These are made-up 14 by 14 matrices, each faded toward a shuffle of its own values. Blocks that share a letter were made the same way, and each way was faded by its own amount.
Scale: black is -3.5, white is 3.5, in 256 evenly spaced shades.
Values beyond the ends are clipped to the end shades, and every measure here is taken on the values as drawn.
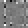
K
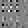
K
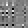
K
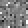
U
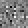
U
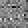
U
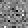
U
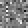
U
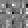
K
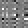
K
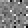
U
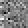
U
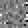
U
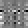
K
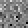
U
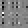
K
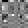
K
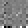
K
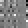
K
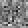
U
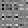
K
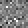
U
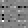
K
